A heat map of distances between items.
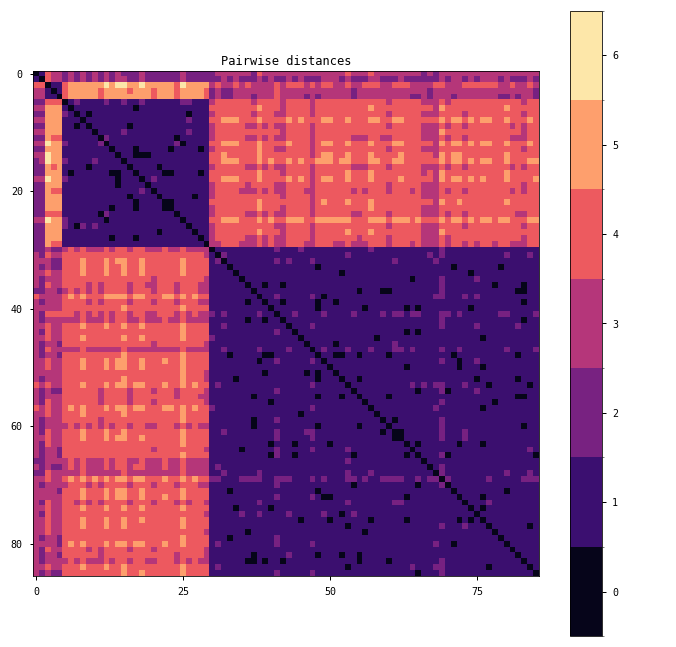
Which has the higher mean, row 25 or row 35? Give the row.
25
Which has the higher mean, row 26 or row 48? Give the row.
26
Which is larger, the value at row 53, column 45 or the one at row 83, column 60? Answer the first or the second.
the first
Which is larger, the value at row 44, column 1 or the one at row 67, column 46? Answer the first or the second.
the first
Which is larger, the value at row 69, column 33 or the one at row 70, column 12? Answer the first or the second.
the second
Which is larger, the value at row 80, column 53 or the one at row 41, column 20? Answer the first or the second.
the second
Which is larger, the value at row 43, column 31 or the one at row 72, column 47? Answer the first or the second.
the second
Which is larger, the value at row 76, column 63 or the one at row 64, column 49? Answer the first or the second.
the second
